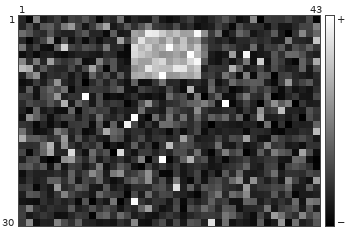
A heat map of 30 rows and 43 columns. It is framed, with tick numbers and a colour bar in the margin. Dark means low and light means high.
Stripes: none. Ninth with the highest average: top middle. Odd patch: higher, in the top middle. Histogram: skewed, a long tail of high values.
